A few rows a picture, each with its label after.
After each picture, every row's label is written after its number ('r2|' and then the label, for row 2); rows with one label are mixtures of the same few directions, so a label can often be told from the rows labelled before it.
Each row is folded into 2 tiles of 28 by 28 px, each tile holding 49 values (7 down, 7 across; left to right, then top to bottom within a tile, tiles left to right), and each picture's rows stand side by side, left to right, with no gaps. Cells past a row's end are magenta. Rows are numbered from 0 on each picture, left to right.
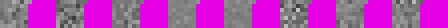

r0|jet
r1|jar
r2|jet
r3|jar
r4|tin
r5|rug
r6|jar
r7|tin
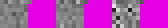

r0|tin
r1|tin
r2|rug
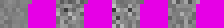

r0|rug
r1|tin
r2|rug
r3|tin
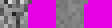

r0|tin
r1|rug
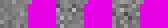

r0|rug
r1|rug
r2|tin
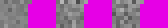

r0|tin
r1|tin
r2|tin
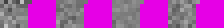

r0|tin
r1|jar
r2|jar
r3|rug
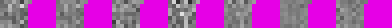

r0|jet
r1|jet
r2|jar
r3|tin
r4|tin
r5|jet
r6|rug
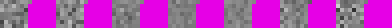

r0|jar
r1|jet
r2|tin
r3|tin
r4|jet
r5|rug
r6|rug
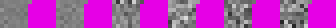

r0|rug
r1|rug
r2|tin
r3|jar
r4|jet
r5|jar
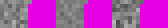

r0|jet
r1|jet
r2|jar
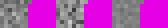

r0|tin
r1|jet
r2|tin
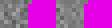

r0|jet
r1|rug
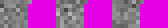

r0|rug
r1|tin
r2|jet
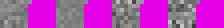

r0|jar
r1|rug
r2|tin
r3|jar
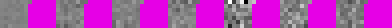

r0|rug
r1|jet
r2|jar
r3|tin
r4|tin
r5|jar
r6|jet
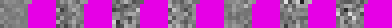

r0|rug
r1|rug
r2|jar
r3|rug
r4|jet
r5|tin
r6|tin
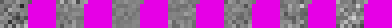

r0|jar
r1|tin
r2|tin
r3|jar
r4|jar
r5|jet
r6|jar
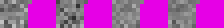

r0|jar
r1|jar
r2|jar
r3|jar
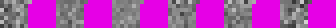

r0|rug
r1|jet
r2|jar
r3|tin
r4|tin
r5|jet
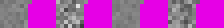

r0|jar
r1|jar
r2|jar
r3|rug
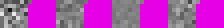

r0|tin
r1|jar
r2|jet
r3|jet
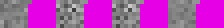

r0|jar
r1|rug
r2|rug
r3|jet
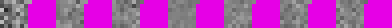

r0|rug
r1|jet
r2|jet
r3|jar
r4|jar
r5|rug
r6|rug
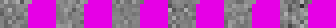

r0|tin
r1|jet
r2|tin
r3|rug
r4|jar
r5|jet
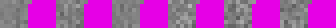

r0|jet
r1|jet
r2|jet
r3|jar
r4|rug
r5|jar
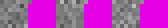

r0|jar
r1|tin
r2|jar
